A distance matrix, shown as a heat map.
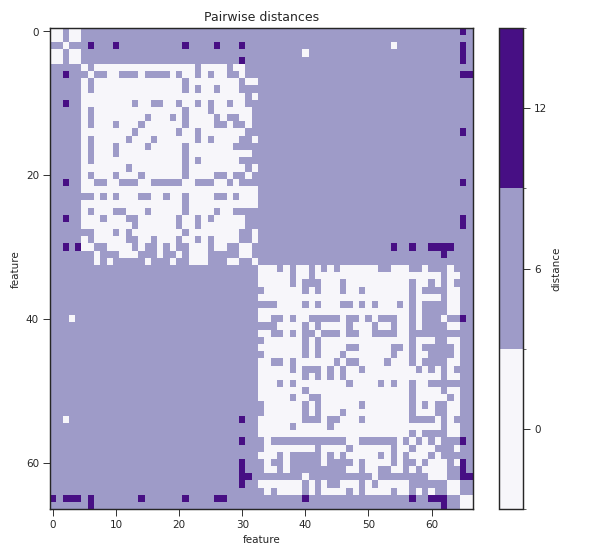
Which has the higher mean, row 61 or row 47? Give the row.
61
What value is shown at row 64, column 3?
6
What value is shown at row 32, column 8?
6
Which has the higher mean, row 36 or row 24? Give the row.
36
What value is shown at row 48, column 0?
6
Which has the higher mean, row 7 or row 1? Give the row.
1
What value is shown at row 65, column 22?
6
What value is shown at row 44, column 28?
6
